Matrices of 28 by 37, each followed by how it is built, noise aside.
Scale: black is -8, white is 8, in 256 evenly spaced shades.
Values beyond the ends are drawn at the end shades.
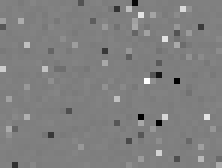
sparse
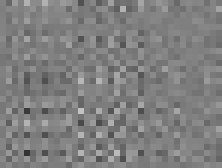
low rank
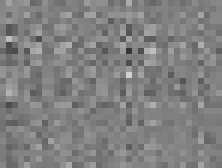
low rank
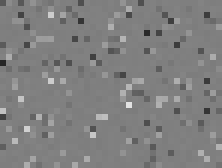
sparse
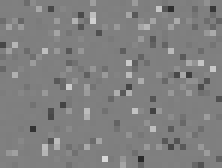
sparse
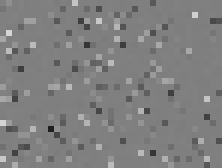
sparse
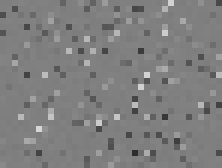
sparse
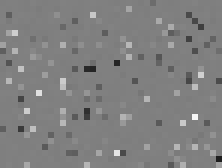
sparse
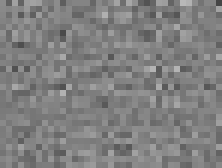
low rank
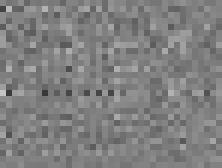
low rank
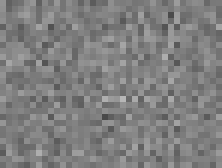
low rank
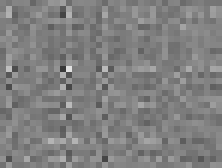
low rank
